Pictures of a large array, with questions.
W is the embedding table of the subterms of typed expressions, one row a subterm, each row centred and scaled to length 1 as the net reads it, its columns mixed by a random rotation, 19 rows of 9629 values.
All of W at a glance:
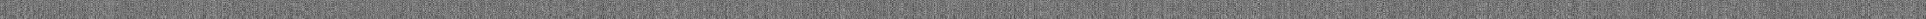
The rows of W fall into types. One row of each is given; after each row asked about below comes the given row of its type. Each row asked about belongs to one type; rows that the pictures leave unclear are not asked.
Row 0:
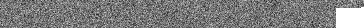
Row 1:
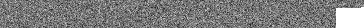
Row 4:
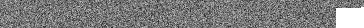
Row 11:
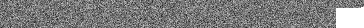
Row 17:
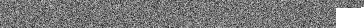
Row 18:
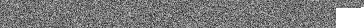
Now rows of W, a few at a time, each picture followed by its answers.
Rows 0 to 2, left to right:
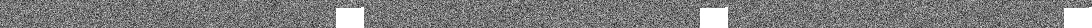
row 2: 11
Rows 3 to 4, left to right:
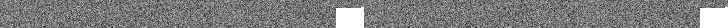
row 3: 4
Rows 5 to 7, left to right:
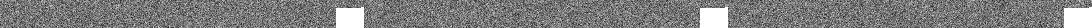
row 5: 17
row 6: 18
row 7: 0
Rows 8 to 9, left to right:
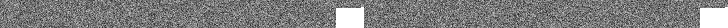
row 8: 18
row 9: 18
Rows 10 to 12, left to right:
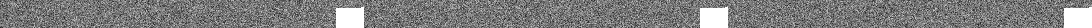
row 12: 1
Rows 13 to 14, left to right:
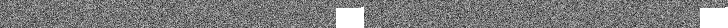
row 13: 11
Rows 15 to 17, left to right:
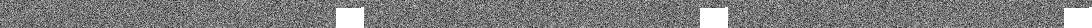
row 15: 17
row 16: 17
